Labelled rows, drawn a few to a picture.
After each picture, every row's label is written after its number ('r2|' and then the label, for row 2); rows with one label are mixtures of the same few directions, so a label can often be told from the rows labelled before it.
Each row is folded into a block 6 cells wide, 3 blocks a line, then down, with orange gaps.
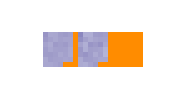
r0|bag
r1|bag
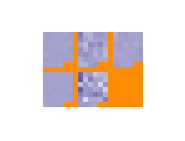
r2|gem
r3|bag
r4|bag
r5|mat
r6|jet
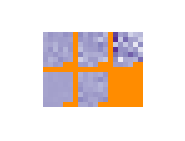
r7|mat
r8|gem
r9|jet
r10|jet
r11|gem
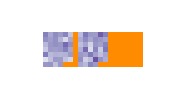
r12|gem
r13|mat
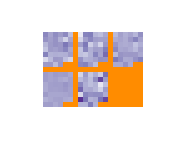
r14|gem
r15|bag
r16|gem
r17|gem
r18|gem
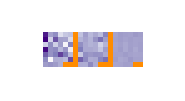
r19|jet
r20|gem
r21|mat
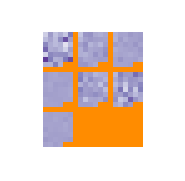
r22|gem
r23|bag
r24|jet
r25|bag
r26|jet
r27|mat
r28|gem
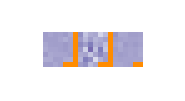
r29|gem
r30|mat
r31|bag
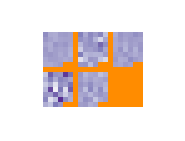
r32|bag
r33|gem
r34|mat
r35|mat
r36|mat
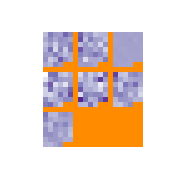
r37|mat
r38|jet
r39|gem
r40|bag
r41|gem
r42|bag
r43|bag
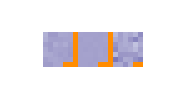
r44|bag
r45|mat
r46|gem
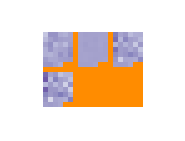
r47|bag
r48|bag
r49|jet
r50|jet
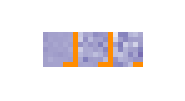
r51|jet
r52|jet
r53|bag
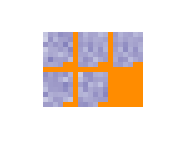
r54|jet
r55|mat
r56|mat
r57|gem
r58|bag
